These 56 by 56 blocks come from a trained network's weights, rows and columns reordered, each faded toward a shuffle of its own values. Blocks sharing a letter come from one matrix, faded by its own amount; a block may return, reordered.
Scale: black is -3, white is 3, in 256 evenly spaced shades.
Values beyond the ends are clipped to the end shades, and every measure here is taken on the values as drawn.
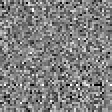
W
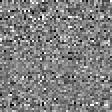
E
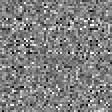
E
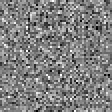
E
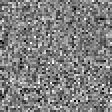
W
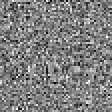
W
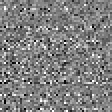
E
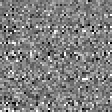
E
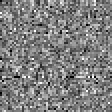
W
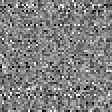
E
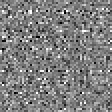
E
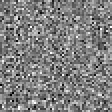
W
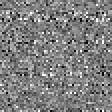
E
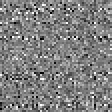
E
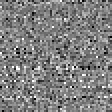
E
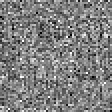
W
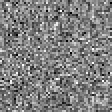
W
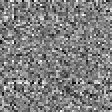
W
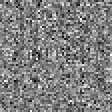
W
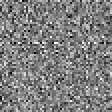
W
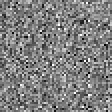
W
